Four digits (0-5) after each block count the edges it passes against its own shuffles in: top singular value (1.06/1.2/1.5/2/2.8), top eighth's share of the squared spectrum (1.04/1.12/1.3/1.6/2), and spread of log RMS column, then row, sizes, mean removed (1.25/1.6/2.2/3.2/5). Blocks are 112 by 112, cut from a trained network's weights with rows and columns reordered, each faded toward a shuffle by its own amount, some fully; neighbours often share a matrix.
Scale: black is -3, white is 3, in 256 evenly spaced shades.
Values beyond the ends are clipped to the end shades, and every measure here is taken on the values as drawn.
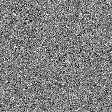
2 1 0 1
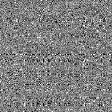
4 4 2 3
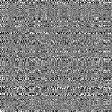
5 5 3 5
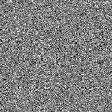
4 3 1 2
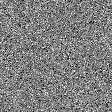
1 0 0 0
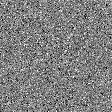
0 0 0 0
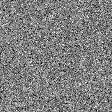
0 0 0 0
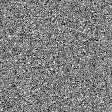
1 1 0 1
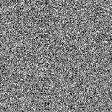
3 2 1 1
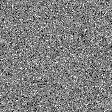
0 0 0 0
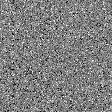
2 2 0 0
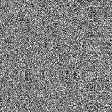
4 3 1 2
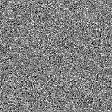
3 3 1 2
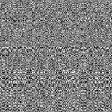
5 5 2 4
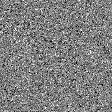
2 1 0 0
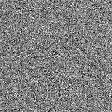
3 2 0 1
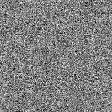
3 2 0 1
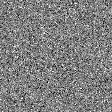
2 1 0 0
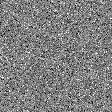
1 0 0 0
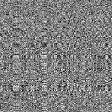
5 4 2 3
